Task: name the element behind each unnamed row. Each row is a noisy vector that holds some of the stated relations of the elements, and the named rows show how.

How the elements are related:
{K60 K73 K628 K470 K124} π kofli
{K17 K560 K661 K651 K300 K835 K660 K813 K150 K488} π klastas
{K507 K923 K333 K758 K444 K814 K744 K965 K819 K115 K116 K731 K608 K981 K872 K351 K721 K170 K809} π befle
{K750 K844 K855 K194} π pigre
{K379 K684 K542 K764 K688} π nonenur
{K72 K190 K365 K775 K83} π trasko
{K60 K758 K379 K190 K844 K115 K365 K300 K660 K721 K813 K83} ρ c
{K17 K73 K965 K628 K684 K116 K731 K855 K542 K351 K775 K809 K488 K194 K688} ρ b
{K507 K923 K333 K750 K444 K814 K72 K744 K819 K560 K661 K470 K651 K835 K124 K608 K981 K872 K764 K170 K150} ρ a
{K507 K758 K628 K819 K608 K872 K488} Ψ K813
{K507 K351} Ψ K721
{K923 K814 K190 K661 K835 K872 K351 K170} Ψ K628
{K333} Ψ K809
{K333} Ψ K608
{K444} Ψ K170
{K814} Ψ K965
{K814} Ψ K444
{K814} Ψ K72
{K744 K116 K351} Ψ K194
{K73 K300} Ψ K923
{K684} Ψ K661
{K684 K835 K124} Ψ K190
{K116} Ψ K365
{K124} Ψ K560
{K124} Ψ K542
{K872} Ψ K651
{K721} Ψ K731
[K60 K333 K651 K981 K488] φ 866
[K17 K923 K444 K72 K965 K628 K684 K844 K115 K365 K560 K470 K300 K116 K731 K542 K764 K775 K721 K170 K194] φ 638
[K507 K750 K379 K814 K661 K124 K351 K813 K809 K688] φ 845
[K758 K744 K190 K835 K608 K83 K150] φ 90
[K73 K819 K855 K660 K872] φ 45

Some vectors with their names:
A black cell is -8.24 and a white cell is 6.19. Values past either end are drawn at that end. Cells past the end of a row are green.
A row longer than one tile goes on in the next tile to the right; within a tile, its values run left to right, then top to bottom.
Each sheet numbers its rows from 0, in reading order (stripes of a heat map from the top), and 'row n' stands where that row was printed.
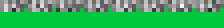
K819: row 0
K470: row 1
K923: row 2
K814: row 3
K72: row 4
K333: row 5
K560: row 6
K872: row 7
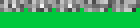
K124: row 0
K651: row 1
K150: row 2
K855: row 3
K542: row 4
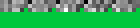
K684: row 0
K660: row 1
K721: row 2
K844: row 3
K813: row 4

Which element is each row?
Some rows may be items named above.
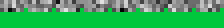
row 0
K835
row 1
K855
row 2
K379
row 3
K351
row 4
K661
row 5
K758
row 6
K813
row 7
K444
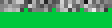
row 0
K731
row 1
K190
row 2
K72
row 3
K365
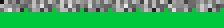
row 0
K115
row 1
K444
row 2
K470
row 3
K923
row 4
K981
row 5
K750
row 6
K813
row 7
K507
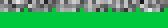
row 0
K194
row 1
K190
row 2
K775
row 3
K744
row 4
K170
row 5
K60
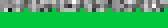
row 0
K488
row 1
K744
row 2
K73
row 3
K628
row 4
K351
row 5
K764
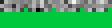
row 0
K300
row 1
K661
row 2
K116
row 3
K17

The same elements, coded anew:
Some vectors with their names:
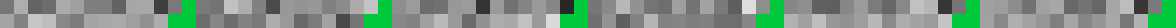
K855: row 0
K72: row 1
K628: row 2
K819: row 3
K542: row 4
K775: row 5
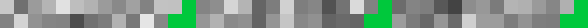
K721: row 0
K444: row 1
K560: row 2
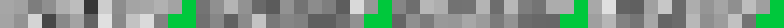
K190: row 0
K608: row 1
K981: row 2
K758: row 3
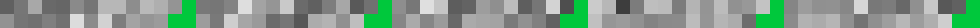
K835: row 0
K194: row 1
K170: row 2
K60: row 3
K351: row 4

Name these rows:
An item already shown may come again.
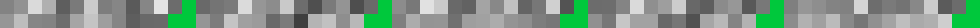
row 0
K444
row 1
K194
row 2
K170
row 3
K194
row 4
K351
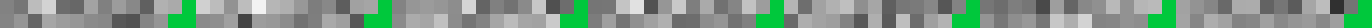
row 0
K333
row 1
K365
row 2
K351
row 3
K744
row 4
K731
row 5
K124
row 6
K775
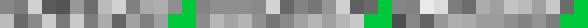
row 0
K661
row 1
K351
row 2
K923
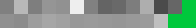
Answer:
K116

